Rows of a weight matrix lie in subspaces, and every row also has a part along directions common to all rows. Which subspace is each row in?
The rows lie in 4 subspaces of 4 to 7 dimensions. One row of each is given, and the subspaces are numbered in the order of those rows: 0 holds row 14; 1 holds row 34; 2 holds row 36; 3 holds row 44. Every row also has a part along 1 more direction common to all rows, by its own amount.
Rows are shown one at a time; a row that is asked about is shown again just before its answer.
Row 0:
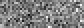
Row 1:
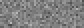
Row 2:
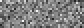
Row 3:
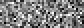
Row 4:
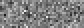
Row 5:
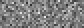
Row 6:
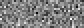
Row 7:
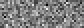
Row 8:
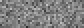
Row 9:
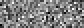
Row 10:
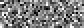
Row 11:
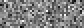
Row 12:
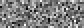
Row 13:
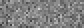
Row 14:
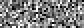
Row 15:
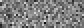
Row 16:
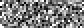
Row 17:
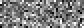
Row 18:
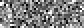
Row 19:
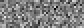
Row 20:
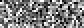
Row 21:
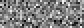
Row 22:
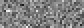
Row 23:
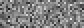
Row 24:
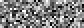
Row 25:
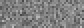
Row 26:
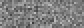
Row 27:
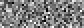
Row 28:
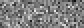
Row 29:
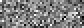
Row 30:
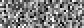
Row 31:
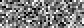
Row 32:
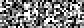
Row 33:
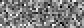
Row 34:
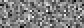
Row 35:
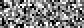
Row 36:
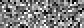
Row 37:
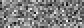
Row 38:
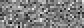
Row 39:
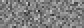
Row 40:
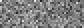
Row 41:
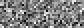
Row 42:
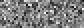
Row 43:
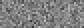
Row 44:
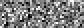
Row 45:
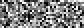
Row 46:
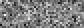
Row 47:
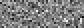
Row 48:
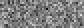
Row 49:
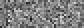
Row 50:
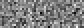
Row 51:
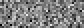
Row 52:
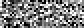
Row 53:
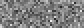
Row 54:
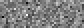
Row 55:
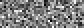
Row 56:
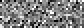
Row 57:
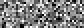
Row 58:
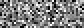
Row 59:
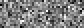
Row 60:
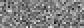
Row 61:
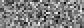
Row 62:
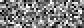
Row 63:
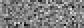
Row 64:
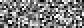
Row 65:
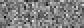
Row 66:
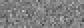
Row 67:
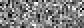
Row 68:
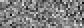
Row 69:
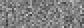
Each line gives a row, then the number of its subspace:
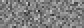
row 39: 2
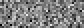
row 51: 3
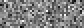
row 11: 1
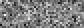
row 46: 0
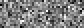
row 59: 1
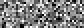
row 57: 1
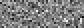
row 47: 2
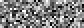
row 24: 3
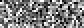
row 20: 0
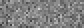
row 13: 3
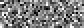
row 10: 1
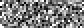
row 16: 1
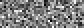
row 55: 3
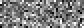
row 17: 2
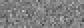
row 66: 3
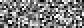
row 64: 0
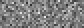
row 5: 2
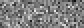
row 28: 0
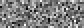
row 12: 0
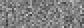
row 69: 3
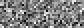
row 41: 2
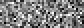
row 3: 2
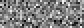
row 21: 2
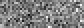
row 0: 2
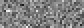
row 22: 2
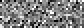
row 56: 2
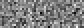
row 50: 2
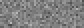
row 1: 0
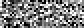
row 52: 0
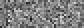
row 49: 3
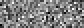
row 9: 0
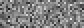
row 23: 3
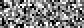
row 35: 1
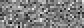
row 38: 0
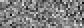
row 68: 0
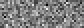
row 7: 1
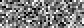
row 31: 3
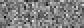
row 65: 1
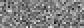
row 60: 2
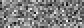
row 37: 0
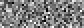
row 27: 2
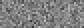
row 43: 2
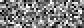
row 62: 1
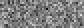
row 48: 1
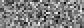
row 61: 1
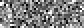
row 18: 1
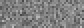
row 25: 2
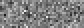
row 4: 0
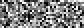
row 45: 1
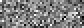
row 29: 2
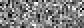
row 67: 1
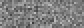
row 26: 0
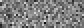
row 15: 1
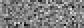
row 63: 0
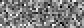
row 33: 0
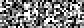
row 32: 0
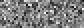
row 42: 1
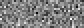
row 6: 0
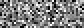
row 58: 1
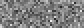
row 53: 3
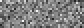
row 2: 2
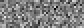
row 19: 1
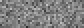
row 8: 3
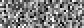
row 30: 0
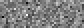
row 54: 3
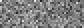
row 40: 2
